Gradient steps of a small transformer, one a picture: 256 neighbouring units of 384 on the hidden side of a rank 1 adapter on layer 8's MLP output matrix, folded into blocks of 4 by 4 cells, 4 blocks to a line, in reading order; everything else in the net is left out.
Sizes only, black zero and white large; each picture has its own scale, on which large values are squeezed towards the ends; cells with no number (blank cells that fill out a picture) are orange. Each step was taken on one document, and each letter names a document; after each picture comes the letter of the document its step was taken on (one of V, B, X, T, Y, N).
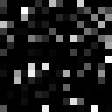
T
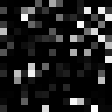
T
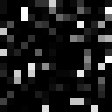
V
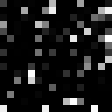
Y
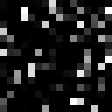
V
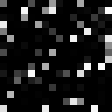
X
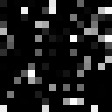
Y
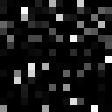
T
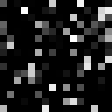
Y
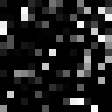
X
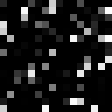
X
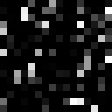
X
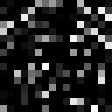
T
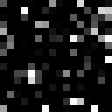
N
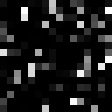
V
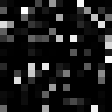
T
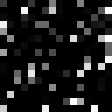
X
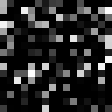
T
